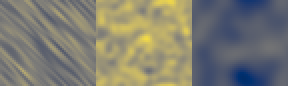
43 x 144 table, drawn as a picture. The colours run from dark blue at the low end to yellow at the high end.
It is made of 1 by 3 panels. Panel 1,1: middling, slanting down to the right. Panel 1,2: high, blotchy. Panel 1,3: low, smooth.
